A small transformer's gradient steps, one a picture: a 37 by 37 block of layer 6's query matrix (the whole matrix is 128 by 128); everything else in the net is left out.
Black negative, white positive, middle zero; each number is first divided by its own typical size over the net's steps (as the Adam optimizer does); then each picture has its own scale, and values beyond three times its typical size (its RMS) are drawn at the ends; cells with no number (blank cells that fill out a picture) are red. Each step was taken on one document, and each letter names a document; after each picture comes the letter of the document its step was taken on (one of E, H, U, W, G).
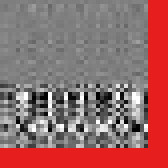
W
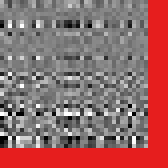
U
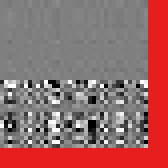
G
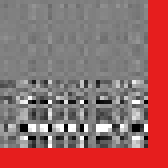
W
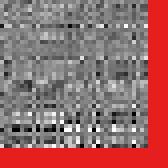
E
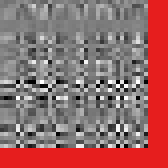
W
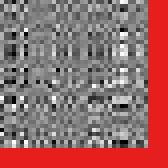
G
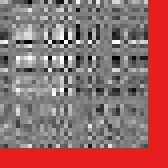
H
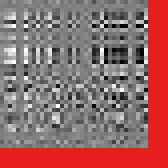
G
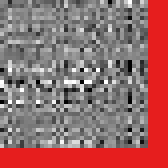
U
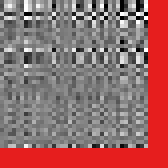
G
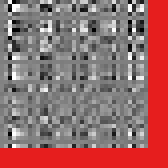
W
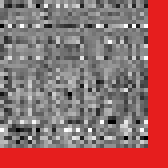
E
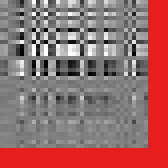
W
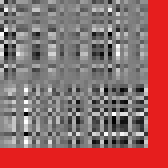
G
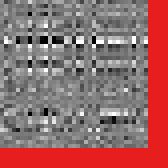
E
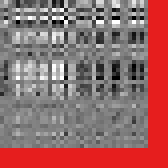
H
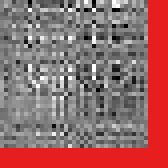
H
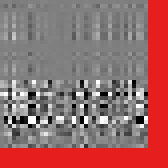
W
